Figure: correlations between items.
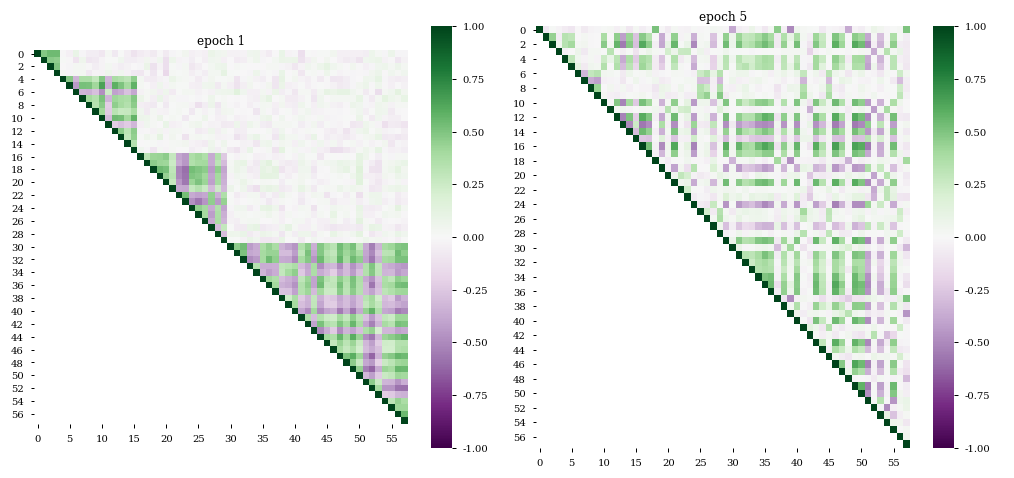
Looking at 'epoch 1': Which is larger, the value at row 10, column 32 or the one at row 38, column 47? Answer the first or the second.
the first
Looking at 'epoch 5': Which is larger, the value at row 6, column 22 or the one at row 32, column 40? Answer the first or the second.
the second
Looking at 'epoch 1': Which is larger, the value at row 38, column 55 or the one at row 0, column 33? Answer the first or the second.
the second
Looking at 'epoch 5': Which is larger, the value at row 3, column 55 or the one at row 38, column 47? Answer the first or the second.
the second
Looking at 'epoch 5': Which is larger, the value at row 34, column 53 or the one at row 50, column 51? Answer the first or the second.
the first
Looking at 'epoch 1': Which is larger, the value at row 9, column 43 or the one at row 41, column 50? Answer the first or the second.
the second
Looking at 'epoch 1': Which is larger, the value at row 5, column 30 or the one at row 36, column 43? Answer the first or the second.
the first
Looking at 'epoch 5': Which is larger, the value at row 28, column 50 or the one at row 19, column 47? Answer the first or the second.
the first
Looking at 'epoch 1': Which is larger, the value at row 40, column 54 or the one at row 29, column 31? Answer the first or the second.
the second
